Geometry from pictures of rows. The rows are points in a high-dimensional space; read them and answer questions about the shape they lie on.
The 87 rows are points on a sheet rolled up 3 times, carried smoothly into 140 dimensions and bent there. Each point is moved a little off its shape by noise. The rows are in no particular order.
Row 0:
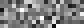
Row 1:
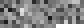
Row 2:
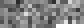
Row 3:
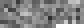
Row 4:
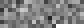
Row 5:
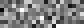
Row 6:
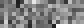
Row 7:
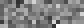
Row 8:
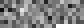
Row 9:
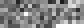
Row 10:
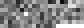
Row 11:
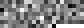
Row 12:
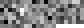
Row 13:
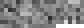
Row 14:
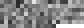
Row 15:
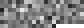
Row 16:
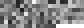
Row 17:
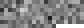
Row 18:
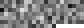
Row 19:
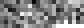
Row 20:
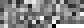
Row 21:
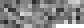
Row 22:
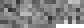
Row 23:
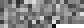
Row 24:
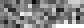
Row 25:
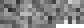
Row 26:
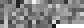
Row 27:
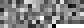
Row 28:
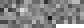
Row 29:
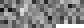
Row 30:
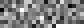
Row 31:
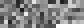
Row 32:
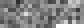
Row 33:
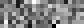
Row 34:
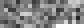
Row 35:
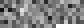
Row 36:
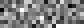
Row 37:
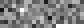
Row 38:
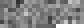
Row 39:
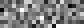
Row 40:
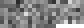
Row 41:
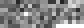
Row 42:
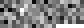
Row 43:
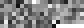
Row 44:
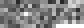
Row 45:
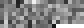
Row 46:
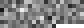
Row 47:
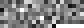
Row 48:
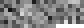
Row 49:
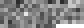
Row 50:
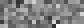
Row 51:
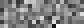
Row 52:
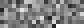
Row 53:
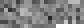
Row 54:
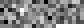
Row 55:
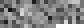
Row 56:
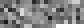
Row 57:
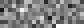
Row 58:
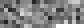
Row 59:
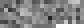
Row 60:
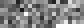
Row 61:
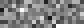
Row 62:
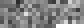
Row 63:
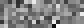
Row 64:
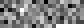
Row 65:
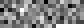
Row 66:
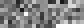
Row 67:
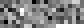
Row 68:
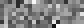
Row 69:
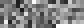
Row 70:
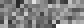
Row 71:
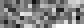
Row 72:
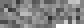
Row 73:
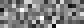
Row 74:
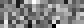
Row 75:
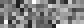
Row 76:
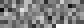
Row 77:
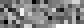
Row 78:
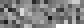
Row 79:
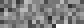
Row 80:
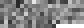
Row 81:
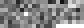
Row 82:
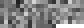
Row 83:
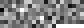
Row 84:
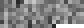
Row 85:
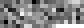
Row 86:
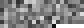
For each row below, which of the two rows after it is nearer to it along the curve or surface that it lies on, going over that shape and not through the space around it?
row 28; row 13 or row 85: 13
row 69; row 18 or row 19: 18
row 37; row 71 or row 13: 13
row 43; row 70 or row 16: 16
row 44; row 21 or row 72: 21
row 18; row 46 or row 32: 46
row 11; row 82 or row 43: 43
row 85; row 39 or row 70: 39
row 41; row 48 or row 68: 48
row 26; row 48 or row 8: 8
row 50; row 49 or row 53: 53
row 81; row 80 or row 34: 34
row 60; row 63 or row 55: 55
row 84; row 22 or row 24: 22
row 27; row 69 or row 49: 69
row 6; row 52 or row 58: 52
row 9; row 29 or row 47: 29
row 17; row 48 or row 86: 86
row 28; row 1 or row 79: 79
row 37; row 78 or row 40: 78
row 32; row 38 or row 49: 49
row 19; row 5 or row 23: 5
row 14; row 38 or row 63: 63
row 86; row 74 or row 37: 37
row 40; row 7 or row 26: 26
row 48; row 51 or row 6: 51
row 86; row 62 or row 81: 62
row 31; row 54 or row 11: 11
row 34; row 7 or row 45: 45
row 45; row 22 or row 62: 62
